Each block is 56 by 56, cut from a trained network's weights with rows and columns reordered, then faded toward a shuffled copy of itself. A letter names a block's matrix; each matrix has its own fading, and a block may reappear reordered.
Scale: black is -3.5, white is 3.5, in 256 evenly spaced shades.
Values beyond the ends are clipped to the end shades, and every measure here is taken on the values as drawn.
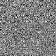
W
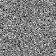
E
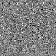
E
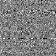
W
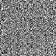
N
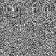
N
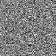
N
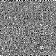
W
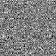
W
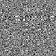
W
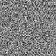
N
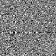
W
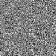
N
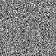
N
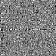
W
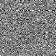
W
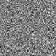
N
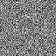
N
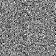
E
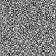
N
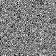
E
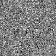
E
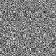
N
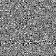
W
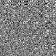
W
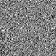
E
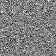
E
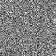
N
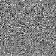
W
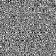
W
